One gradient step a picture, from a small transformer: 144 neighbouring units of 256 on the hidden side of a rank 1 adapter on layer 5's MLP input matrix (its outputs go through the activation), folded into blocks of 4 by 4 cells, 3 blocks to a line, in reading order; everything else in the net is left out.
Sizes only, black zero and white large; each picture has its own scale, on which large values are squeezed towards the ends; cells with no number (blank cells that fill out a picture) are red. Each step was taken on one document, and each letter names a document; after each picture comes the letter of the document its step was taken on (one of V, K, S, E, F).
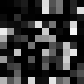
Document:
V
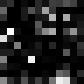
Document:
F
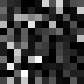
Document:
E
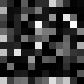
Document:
F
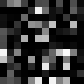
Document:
V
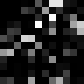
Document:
F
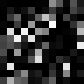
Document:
E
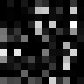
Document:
V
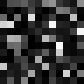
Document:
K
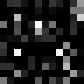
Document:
V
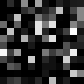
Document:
V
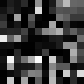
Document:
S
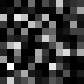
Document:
E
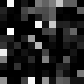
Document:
F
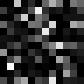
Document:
E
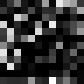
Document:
E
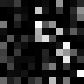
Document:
V
